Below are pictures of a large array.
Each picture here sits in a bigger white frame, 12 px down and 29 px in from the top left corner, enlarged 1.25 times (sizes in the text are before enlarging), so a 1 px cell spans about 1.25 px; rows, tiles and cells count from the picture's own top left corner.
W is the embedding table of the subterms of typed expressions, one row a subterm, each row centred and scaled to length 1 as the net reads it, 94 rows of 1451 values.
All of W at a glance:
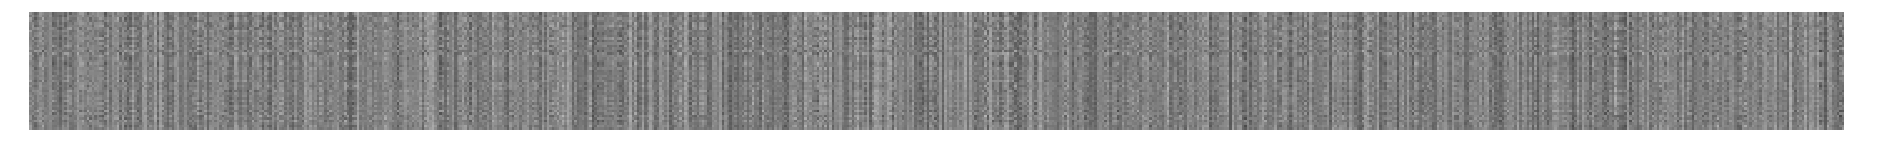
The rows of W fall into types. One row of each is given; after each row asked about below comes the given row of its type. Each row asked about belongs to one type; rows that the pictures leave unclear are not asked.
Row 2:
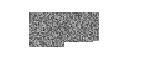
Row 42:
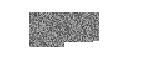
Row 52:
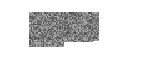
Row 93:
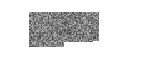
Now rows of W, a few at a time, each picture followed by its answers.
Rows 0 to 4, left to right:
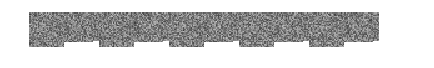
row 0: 42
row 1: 52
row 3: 42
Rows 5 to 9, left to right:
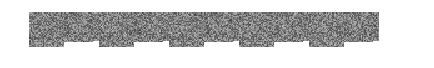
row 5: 52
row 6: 93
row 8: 42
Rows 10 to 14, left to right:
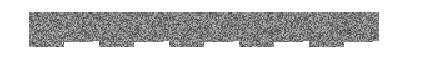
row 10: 42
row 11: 42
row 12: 2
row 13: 2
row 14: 93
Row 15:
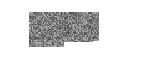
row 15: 52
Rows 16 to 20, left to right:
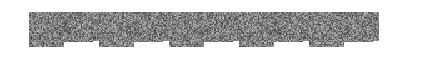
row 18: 2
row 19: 93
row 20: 42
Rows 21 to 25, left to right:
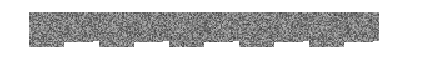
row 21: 42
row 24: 2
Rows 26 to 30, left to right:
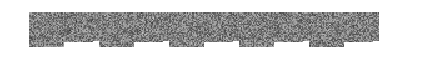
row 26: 52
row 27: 2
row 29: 52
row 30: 93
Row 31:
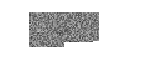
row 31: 2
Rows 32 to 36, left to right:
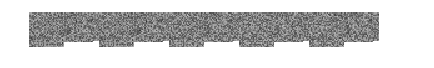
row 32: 52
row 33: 52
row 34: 52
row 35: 42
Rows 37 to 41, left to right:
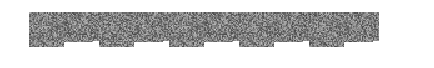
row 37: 93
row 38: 42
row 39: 93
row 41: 42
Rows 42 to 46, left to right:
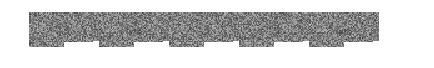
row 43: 93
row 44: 42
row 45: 52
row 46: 93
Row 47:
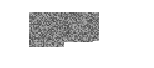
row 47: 52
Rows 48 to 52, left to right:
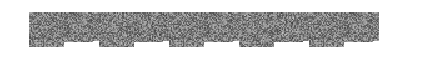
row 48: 52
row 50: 52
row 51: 2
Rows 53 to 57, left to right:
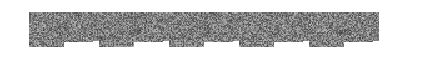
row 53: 2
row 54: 52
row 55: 52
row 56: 42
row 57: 93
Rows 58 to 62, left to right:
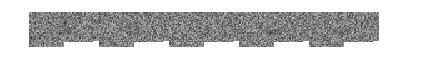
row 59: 42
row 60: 42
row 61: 93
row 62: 2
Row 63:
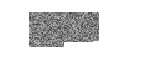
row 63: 2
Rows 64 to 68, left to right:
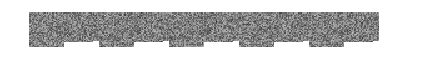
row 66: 52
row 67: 2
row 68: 2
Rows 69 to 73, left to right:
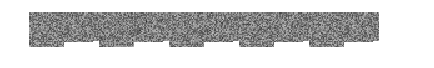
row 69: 42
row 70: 52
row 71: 2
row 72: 2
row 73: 42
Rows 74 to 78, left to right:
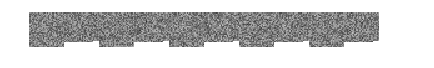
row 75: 52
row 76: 42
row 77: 2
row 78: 2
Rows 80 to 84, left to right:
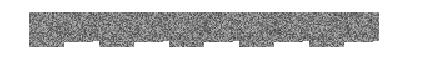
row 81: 42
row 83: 93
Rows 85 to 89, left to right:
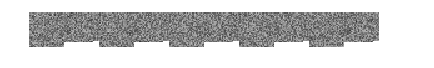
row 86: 2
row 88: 42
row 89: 52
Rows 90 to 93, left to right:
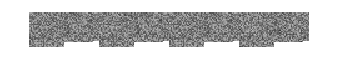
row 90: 52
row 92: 52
